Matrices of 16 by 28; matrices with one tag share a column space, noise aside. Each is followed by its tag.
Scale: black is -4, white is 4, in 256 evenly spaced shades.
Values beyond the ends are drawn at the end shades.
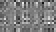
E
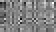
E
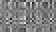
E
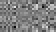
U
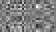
U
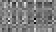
E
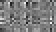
E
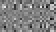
U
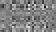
U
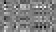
U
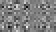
U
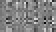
E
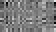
E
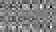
U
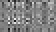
E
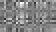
E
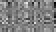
E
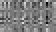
E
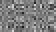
U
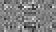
U
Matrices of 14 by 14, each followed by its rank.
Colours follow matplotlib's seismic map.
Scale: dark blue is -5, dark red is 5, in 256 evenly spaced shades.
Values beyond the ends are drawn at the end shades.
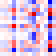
two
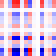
one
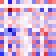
two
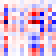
two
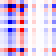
one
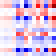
two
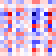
two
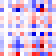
two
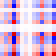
one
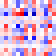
two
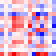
two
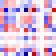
two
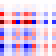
one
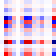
one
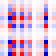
one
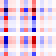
one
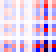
one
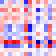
two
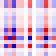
one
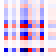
one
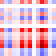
one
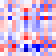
two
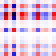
one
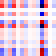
one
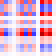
one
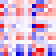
two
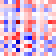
two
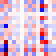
two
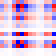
one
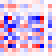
two
